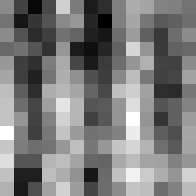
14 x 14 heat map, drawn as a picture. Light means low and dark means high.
Stripes: upright, repeating 3 times. Ninth with the highest average: top middle. Grain: streaks running down.
